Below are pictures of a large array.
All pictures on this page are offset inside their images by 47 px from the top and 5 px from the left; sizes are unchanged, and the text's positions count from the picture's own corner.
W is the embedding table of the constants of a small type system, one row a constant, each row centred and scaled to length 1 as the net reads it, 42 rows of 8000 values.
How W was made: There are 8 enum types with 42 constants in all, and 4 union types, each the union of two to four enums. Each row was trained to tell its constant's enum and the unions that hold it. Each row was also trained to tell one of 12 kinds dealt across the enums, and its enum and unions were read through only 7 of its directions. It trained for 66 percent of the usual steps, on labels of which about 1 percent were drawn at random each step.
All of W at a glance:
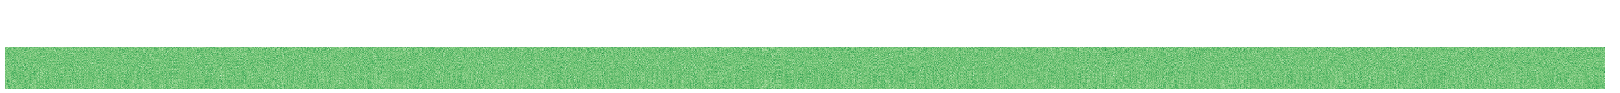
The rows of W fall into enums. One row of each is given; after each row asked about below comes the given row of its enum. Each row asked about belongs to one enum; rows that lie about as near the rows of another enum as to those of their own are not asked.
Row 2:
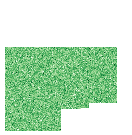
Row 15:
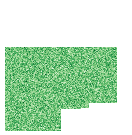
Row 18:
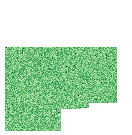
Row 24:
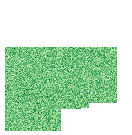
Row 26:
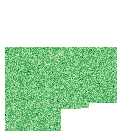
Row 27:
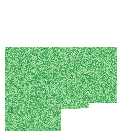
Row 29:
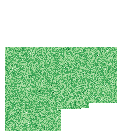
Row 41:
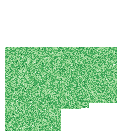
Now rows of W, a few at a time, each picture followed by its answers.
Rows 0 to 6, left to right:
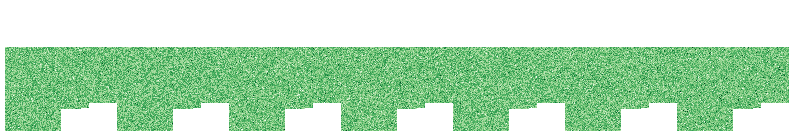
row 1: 2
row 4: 27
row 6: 41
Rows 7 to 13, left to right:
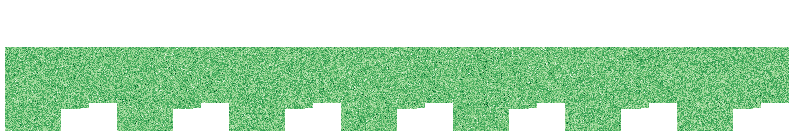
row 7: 18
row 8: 41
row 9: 24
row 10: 26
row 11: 29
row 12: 26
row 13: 15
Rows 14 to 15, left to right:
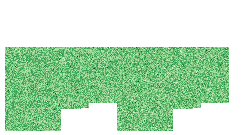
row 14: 29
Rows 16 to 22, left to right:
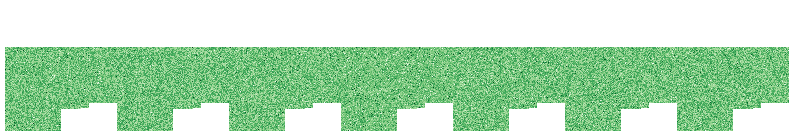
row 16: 15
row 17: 29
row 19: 26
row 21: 24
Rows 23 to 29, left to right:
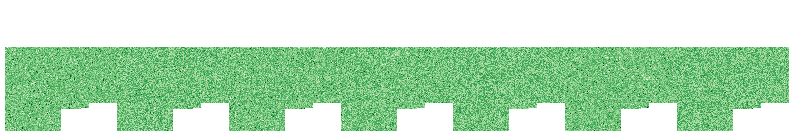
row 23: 2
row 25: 24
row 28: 24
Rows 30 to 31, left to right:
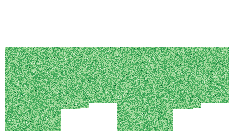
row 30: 27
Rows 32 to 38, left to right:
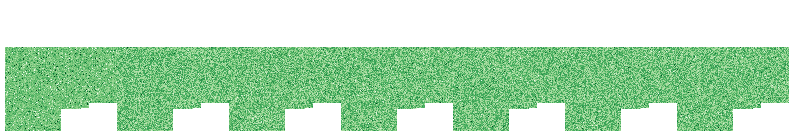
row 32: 27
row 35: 29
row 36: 24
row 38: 2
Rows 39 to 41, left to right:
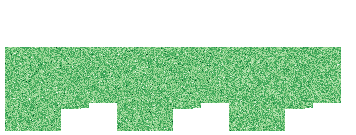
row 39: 2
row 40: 29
